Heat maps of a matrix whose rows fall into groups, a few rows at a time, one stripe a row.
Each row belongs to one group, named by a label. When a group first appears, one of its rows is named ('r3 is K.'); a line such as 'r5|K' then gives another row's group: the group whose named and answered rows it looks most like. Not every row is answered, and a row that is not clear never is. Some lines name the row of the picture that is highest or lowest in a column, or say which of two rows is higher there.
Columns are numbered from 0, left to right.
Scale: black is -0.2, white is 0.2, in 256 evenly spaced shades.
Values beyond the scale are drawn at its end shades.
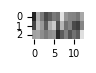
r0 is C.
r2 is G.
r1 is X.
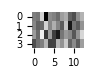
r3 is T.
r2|G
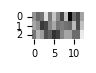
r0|T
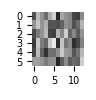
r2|T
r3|X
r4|C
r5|G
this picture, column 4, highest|3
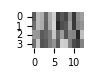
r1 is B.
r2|X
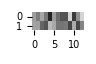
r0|B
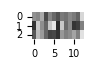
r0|G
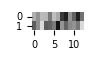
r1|G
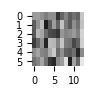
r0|G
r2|G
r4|X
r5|T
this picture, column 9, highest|2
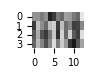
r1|X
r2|X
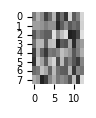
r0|B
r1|G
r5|X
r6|B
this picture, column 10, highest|7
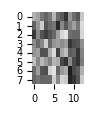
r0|B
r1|G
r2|C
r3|T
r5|B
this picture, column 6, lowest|1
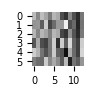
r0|B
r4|B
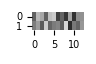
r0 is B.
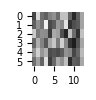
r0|C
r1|T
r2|B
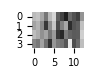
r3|B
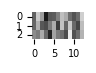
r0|C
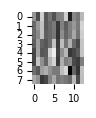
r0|T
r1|G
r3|X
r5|X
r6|T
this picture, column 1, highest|5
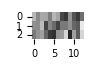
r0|B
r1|G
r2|T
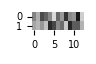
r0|X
